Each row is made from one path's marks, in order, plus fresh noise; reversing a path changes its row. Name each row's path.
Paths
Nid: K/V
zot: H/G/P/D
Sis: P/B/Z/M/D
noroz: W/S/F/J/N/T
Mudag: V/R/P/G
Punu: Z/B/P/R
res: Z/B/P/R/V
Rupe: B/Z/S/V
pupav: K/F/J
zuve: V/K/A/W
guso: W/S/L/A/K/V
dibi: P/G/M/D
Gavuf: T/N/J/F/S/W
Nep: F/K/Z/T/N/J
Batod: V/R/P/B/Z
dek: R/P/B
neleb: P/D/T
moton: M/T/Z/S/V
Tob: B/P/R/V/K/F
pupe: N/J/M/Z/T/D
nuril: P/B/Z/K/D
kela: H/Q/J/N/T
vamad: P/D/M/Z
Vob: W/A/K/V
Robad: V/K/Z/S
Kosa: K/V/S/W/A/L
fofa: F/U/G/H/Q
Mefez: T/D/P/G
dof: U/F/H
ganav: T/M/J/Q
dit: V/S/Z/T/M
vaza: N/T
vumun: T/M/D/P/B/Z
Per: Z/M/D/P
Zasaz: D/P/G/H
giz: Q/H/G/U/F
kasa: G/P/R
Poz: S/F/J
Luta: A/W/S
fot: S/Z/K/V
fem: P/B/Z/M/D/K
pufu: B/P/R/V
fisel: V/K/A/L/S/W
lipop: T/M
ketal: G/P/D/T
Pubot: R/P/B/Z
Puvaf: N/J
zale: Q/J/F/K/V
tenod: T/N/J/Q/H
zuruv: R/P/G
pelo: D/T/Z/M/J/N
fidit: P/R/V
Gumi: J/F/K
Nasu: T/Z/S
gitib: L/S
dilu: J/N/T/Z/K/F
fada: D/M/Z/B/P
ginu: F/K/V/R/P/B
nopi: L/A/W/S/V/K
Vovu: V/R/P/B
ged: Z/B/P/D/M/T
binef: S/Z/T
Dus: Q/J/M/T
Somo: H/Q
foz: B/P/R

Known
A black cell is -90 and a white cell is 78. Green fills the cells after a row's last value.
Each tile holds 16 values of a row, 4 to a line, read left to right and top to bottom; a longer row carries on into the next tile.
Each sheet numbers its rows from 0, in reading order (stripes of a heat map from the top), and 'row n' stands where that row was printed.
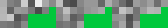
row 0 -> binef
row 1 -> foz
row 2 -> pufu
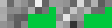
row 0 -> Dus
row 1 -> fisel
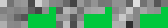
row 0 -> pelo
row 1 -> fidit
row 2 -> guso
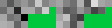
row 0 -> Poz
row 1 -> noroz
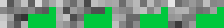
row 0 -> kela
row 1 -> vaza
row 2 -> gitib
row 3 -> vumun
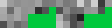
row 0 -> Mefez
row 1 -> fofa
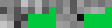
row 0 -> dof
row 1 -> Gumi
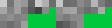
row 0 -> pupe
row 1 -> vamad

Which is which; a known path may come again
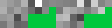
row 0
dit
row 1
Rupe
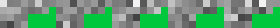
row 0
vumun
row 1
Mudag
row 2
Robad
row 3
lipop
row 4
Nasu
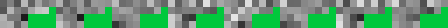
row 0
zale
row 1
Puvaf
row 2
vamad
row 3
kela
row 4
fisel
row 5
Per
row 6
tenod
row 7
pelo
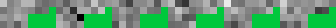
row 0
zot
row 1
Poz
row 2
kasa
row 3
Punu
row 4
fada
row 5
ketal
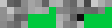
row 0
dek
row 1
Nep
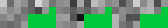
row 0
pupe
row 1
dilu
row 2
Somo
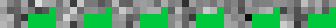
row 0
noroz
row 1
Vob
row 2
Vovu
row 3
Tob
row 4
Gumi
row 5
dof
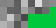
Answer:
Gavuf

